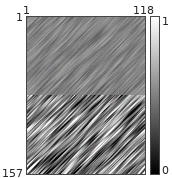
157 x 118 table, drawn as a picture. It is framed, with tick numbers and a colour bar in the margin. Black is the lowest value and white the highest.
Seam: horizontal, 50% of the way down, the top part calmer. Odd rows or columns: none. Average level on the scale: 50%. Grain: diagonal, up to the right.
